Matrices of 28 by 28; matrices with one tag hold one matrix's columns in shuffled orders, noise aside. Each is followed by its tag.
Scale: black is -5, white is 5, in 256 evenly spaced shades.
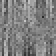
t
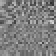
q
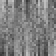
t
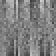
t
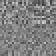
q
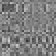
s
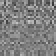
q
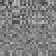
q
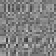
s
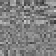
q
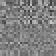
q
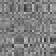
s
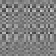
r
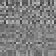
q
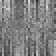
t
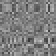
s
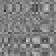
s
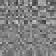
q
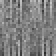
t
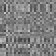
s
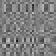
s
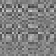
r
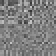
q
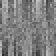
t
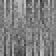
t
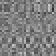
s
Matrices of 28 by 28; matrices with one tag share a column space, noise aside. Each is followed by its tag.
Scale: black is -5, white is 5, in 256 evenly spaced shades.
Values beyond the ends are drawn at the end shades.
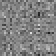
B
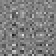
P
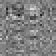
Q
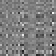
P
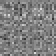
Q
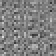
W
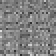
P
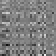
P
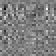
Q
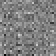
P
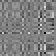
B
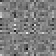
B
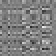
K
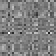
B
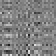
P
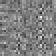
W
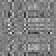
B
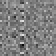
W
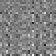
P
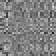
B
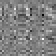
Q
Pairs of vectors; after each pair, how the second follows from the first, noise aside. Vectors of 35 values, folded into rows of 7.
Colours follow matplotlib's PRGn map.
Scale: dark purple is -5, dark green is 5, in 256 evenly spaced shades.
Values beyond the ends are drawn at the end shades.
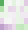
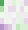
copied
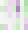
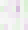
shrunk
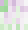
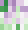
scaled up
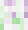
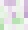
copied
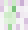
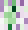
scaled up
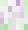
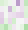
copied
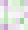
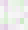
shrunk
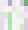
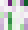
scaled up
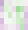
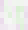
shrunk
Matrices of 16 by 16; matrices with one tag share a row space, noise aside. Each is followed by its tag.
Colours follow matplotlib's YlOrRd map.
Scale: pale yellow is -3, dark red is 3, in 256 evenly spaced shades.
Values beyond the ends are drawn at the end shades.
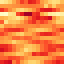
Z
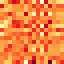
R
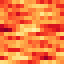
Z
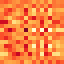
R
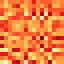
R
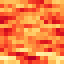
Z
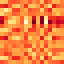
R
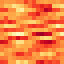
Z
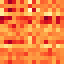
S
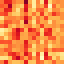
R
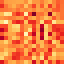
R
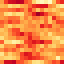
Z
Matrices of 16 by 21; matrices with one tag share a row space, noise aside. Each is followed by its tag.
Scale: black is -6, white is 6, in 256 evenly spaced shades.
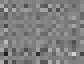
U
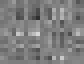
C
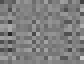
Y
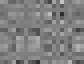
C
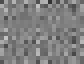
U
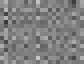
U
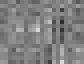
C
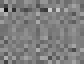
U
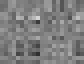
C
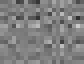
C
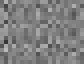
U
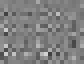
U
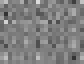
U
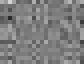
Y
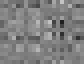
C
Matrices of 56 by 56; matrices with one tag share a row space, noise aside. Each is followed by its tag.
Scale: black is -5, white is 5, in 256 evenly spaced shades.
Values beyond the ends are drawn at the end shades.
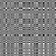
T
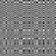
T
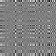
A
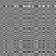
T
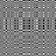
T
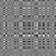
T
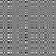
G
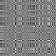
A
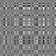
T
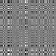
G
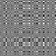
T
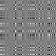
A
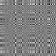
A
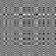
T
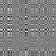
G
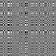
G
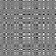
T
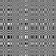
G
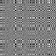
A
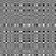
T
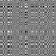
G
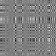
A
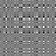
T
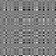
T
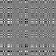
G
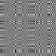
A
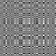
T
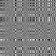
A
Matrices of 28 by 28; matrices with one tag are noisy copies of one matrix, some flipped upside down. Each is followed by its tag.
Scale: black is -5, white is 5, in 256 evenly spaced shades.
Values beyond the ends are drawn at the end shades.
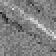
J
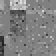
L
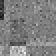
L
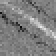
J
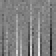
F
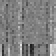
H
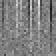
F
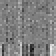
H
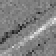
J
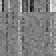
H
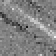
J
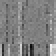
H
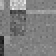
L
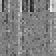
H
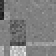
L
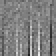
F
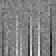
F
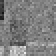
L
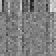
H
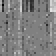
H
